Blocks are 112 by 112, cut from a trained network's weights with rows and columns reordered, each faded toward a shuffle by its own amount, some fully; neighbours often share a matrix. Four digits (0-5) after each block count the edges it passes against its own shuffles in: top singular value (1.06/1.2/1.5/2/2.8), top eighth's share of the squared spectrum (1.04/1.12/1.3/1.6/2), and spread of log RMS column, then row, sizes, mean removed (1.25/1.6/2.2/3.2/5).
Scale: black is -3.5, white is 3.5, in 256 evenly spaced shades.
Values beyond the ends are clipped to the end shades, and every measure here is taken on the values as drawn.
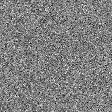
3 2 0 0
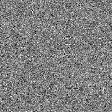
3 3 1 2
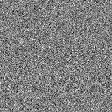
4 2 0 1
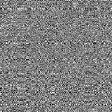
4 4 2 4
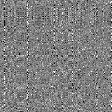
4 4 3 2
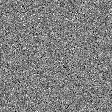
2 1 0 0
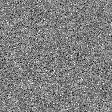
1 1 0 0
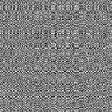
5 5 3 4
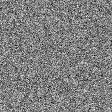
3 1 0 0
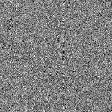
4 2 1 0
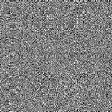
4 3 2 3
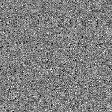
3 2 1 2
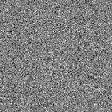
4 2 0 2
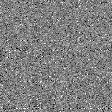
3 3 1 2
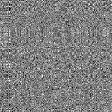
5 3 2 2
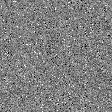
2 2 1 0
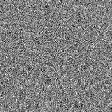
4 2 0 1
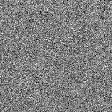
3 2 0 0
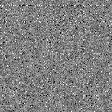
3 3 1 1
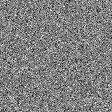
3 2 0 0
